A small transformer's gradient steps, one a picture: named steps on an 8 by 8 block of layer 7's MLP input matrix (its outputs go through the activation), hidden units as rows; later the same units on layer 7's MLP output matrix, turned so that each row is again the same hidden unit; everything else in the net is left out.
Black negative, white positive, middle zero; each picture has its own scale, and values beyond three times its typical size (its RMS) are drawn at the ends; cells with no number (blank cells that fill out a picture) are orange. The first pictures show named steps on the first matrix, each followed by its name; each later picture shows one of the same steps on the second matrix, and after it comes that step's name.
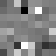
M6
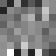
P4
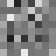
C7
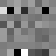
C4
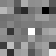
M6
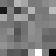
C4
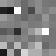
M6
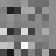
M6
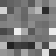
M6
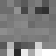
P4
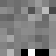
C4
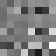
M6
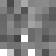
C7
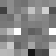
M6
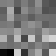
C7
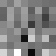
C7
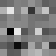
M6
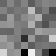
C7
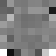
C4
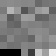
C4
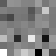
C7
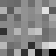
M6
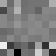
P4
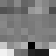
P4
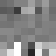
P4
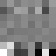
P4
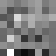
C7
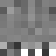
P4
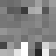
P4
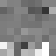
P4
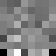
C7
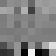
P4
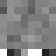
C4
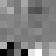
P4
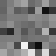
M6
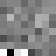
C7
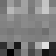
P4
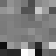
P4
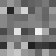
M6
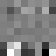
P4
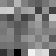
C4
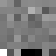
C4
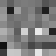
M6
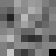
C7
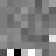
C7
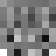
C7
